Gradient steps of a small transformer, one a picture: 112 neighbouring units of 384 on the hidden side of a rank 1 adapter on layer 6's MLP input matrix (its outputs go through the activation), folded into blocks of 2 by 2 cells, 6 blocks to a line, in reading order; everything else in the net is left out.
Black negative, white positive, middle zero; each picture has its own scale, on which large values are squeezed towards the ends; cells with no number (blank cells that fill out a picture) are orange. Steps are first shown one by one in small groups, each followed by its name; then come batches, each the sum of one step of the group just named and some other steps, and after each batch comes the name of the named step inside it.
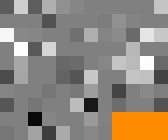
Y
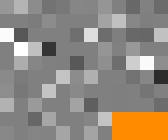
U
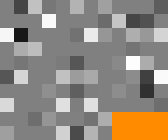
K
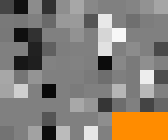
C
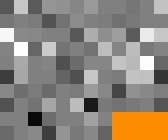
Y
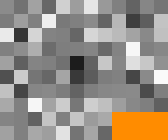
K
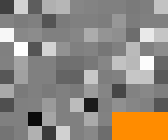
Y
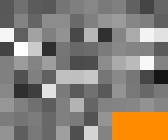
U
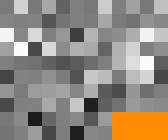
Y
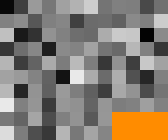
C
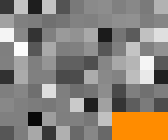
Y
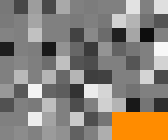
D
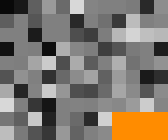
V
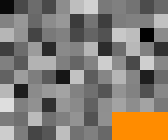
V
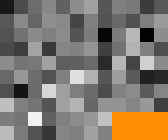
V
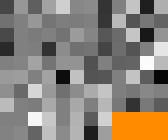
D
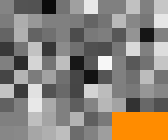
D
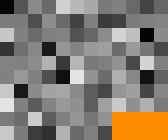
V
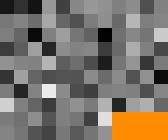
V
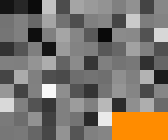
V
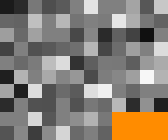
D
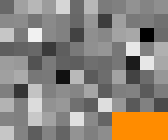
D
